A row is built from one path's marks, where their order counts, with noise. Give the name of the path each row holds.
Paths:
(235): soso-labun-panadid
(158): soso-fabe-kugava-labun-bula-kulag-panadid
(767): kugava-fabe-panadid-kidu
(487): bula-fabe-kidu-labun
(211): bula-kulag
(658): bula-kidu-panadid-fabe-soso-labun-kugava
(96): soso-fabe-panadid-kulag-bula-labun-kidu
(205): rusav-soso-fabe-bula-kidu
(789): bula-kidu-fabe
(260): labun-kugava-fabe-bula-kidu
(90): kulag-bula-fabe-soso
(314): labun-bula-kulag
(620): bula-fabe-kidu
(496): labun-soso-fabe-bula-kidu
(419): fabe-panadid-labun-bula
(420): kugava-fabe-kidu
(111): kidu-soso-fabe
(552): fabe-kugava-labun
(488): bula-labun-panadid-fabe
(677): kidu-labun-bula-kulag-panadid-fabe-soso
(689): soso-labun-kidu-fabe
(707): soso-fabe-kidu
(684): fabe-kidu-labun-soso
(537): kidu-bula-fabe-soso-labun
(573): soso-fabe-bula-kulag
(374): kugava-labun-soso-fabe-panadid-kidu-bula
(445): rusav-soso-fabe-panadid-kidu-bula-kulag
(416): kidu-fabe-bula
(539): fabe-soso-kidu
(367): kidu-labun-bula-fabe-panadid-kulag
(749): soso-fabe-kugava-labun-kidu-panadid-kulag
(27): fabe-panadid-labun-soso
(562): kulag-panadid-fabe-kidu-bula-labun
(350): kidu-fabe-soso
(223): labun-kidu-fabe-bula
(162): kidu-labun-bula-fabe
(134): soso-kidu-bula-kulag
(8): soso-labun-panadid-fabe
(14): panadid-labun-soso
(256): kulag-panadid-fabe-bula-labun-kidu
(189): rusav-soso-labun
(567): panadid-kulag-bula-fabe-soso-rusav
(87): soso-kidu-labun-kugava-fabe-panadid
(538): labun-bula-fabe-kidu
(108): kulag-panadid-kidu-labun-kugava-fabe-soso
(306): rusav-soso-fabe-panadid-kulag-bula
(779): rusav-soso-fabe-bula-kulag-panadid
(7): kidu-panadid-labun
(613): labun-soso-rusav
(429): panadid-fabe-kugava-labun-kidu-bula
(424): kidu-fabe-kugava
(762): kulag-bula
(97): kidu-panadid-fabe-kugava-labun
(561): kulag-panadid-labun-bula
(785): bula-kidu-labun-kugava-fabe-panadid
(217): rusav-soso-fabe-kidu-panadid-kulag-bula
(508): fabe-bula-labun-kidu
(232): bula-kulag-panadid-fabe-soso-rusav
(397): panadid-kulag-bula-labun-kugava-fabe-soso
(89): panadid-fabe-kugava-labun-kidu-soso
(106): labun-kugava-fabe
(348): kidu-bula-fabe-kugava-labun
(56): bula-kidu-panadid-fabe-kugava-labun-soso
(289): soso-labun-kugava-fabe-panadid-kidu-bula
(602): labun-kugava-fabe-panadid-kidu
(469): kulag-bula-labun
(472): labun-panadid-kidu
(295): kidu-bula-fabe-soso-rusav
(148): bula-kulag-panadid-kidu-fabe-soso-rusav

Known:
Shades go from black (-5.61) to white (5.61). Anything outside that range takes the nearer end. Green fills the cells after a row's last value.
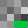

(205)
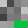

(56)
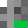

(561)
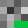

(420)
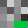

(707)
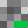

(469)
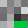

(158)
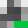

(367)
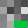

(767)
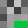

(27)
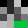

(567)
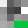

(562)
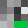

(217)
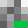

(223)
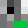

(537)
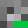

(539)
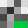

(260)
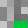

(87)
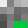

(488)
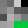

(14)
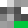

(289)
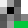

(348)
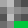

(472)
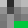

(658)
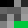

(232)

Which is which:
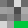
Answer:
(445)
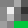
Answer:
(235)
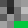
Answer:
(295)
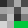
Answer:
(779)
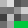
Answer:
(602)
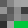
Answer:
(211)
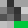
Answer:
(677)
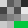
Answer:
(108)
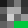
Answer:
(613)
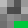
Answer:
(7)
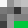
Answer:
(419)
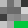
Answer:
(89)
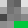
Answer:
(785)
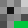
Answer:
(620)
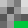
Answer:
(538)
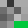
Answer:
(684)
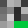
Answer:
(306)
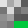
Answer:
(8)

